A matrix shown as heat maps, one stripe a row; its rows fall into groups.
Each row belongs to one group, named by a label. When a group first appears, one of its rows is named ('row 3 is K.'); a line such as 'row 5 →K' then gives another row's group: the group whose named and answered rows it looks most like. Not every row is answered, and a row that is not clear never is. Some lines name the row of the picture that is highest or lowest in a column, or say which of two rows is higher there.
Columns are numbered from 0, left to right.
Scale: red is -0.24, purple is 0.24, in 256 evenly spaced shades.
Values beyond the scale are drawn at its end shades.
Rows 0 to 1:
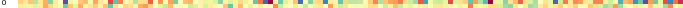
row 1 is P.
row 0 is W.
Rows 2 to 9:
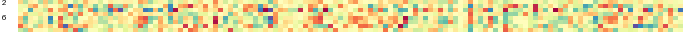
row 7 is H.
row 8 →W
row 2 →H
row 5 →P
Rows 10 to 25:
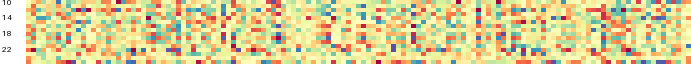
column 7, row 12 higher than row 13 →Yes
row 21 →W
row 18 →H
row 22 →P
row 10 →W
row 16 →H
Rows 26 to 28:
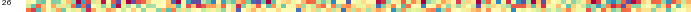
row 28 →P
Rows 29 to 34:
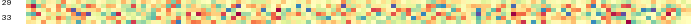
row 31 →W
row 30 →P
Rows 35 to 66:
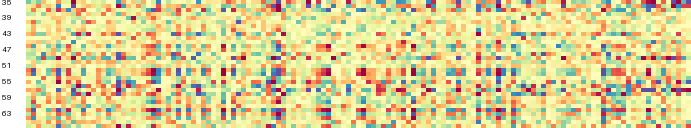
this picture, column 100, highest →35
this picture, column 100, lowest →57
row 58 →P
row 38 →P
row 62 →H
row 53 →H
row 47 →H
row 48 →P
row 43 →P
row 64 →H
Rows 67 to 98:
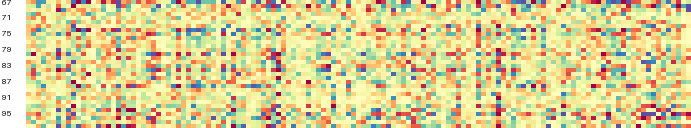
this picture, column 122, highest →68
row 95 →W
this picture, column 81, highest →95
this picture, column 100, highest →68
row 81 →W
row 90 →W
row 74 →P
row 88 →P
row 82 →W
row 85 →P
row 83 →H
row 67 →P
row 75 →H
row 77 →P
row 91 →W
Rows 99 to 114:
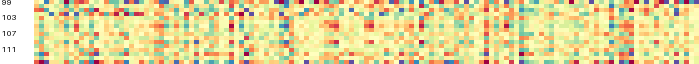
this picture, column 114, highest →112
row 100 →H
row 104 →H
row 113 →H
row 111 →P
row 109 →H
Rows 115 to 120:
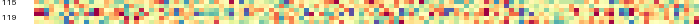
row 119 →W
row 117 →P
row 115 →H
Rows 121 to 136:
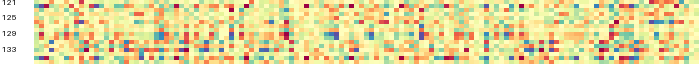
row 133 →P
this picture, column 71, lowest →133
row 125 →H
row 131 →P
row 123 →H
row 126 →W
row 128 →H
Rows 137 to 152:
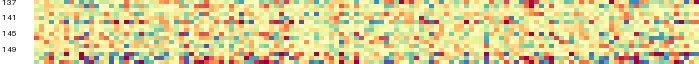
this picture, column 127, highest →146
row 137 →W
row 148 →P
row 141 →H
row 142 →W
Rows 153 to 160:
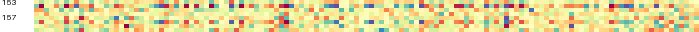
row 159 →W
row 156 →W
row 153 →H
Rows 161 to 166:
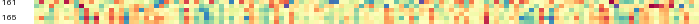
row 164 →P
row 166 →P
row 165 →P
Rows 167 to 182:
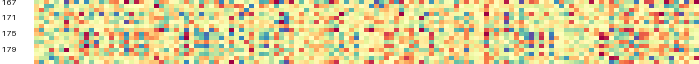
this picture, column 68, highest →167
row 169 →P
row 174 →H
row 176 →P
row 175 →P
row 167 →W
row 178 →P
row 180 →P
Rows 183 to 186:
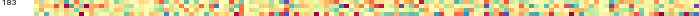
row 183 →H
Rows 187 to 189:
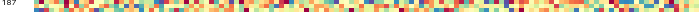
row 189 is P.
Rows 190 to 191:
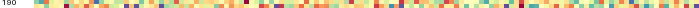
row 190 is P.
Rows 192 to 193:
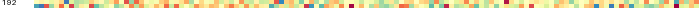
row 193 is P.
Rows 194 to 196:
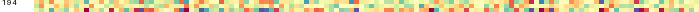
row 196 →P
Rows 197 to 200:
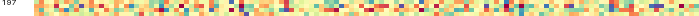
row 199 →H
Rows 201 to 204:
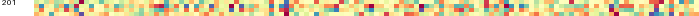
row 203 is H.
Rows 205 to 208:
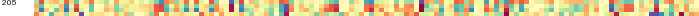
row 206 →H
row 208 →W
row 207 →H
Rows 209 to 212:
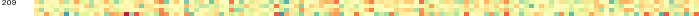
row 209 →H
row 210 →P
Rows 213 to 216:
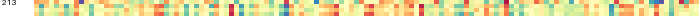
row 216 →H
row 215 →H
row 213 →W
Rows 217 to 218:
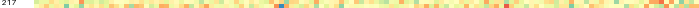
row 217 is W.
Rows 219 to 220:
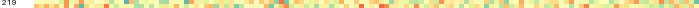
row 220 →W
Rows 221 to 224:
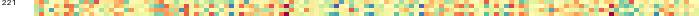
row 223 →P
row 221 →P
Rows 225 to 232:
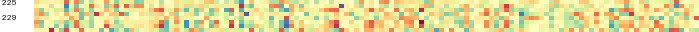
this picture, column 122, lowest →226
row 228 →P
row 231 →H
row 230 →H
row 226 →W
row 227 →H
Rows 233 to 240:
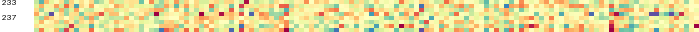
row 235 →H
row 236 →W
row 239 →W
